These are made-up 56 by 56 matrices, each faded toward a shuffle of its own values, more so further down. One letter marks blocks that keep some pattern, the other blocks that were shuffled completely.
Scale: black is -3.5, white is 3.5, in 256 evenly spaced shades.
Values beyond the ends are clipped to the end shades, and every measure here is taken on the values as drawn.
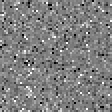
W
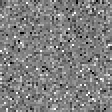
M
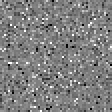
M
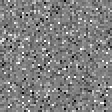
W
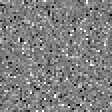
M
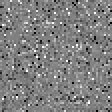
W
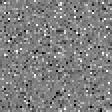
W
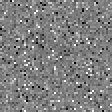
M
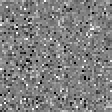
W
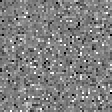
M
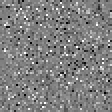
W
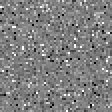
W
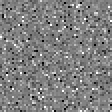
W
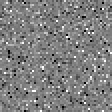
M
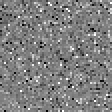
W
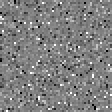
M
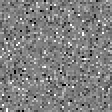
W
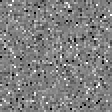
M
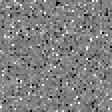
W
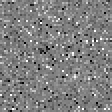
M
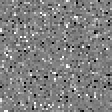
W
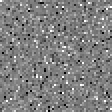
M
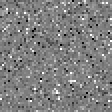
M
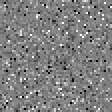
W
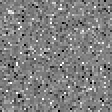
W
